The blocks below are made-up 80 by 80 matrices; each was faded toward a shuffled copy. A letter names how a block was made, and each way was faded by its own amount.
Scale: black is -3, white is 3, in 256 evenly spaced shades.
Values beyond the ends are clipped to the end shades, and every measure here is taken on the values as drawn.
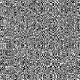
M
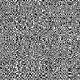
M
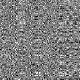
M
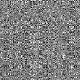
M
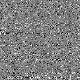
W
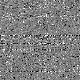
W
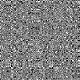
M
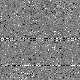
W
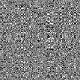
M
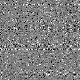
W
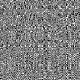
M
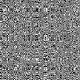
M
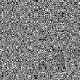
M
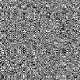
M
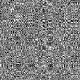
M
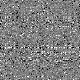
W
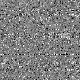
W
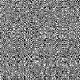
M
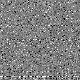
W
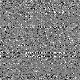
W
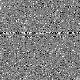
W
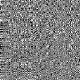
M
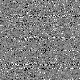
W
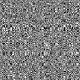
M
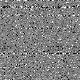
W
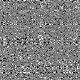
W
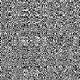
M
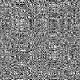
M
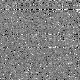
W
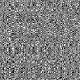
M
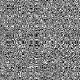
M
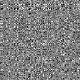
M
